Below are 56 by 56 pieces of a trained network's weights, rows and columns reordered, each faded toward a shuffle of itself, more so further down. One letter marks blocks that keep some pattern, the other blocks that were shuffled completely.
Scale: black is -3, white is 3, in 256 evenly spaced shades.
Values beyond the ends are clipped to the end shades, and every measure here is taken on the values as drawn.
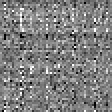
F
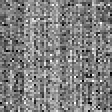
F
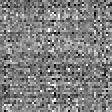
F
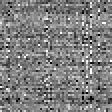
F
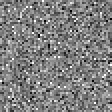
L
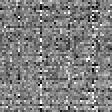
F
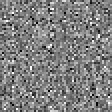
F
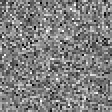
L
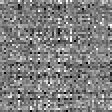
F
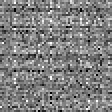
F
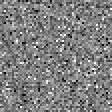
L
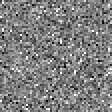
L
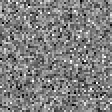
L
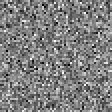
L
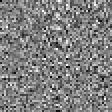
F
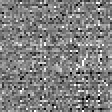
F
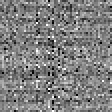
F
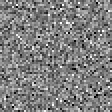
L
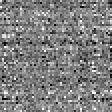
F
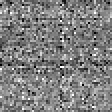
F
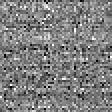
F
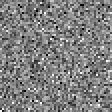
L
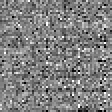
F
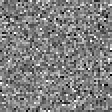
L
